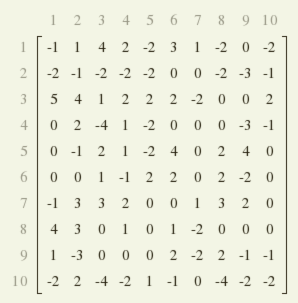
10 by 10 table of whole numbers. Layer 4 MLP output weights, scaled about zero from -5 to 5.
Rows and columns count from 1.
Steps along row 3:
down down up same same down up same up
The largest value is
5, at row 3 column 1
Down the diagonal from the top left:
-1 -1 1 1 -2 2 1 0 -1 -2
